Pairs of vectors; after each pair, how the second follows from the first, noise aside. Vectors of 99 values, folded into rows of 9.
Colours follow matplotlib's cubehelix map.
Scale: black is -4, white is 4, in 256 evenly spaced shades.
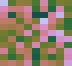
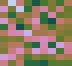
shuffled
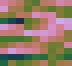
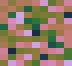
shuffled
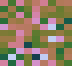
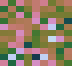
copied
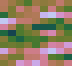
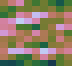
wrapped around
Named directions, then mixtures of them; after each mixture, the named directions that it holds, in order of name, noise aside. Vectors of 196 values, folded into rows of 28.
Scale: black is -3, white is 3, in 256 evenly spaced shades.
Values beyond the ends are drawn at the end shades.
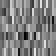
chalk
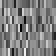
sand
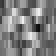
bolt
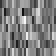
bolt, sand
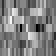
bolt, sand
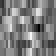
bolt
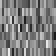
sand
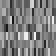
chalk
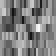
bolt, chalk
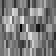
bolt, sand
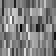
bolt, sand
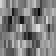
bolt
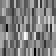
chalk, sand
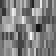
bolt, chalk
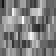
bolt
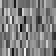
sand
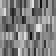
bolt, chalk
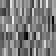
chalk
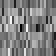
bolt, sand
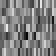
chalk, sand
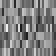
chalk, sand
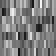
bolt, chalk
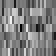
bolt, sand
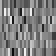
chalk, sand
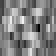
bolt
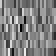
sand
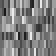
bolt, chalk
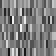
chalk, sand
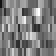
bolt, sand
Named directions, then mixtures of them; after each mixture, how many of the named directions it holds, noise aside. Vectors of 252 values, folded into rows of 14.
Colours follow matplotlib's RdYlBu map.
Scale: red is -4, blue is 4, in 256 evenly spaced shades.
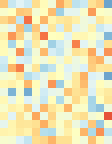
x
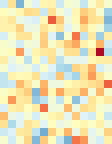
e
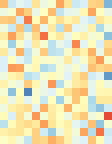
one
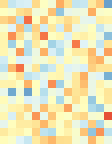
one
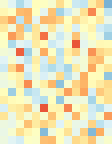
two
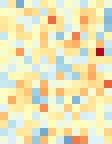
one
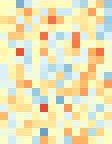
two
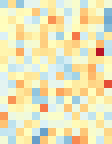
one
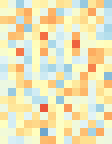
two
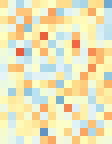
two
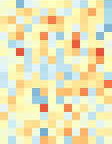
two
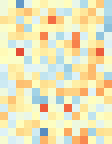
two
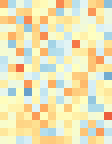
one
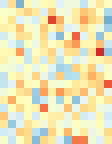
one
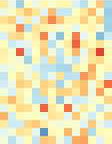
two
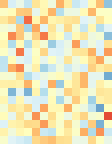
one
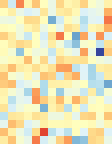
one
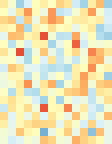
two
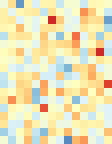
one
